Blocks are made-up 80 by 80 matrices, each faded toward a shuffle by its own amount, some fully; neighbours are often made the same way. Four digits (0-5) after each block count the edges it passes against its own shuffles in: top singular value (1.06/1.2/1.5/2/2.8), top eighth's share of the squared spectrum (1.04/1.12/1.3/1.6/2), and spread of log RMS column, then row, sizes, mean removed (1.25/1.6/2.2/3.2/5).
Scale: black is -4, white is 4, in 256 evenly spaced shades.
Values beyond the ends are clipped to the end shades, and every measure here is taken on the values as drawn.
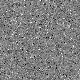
0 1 0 0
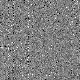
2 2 2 0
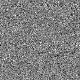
1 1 0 2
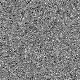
0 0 0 0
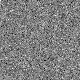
0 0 0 1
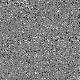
1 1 1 1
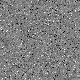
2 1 0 0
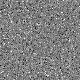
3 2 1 0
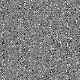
1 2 2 0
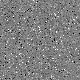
0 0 0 0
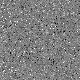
0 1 0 0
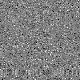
3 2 0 1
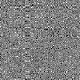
4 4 2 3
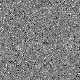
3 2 0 1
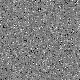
2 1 0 0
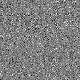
3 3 1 1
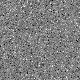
0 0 0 0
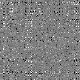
4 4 2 3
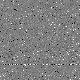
3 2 0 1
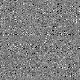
3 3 1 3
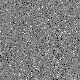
0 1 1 0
